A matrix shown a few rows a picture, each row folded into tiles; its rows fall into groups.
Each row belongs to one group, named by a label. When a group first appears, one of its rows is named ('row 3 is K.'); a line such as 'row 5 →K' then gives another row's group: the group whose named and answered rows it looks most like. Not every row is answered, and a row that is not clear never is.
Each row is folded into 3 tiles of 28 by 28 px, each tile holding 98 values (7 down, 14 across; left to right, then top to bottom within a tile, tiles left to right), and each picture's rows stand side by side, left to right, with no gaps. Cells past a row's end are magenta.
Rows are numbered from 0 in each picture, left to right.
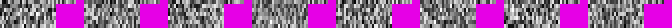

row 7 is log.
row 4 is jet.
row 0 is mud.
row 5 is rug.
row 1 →jet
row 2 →mud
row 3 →jet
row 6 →jet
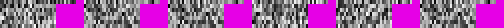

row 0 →mud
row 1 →rug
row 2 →rug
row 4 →mud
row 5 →rug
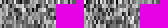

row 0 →log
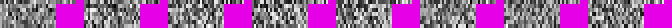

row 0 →log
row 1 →mud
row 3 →mud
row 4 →mud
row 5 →jet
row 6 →jet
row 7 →jet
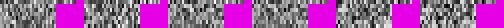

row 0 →log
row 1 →jet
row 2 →log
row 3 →log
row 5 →mud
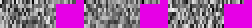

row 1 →rug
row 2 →jet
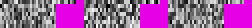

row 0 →log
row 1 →mud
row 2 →jet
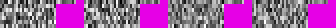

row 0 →mud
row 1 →jet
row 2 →rug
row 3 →jet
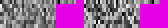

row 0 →rug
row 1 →rug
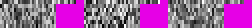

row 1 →mud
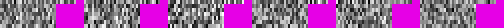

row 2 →mud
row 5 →rug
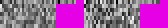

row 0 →rug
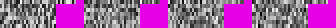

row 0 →jet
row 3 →rug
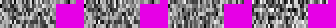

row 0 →rug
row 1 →rug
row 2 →log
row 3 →mud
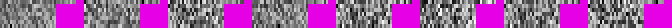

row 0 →mud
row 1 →rug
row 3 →mud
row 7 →rug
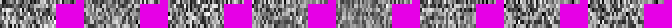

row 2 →mud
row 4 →jet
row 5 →mud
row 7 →rug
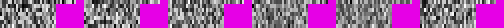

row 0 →mud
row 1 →jet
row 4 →rug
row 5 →mud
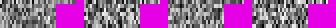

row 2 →mud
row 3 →jet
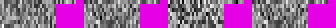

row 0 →jet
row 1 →log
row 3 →log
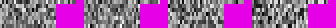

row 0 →log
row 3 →mud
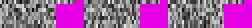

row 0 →log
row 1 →mud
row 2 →log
